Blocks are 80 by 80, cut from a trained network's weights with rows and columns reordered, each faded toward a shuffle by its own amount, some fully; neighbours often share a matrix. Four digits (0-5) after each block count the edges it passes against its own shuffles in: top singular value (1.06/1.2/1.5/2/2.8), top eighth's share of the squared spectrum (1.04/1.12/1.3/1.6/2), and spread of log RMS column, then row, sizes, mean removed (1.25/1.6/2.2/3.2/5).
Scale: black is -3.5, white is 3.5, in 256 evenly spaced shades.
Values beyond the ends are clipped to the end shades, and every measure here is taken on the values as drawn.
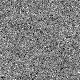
0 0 0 0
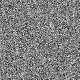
1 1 0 0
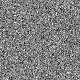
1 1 0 0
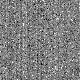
2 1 0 1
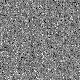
0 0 0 0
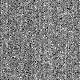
2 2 0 1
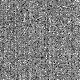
2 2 0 1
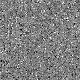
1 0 0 0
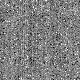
2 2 0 1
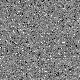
0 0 0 0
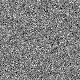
0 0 0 0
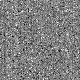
2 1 0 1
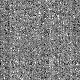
2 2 0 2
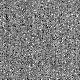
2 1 0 1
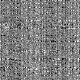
4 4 1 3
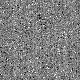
1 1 0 0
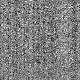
3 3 0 2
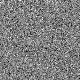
1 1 0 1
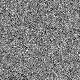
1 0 0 0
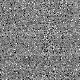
1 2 2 0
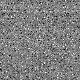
1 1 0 0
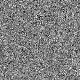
1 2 1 0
